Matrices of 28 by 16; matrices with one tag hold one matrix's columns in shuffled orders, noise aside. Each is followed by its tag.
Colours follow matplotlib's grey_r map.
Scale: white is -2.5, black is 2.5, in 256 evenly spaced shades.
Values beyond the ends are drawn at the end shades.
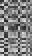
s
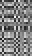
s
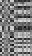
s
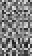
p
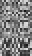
p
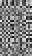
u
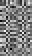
u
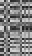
s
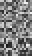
p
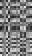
s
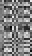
s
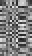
u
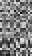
p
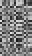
u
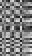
s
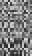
p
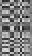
s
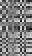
s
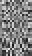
p
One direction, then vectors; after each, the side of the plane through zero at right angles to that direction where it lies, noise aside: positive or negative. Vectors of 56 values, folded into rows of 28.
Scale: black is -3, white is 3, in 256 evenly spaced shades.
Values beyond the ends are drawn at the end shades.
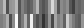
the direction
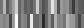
positive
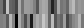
negative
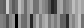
negative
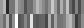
positive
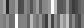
positive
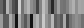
negative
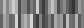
positive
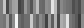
positive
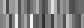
positive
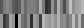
negative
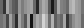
negative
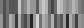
negative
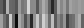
negative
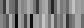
negative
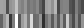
positive
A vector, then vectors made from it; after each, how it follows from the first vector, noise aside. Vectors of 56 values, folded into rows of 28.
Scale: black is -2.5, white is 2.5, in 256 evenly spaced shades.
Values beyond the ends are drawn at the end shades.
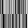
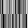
copied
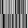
copied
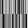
copied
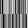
copied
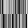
copied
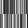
negated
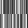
negated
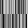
copied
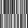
negated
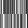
negated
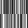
negated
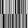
copied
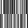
negated
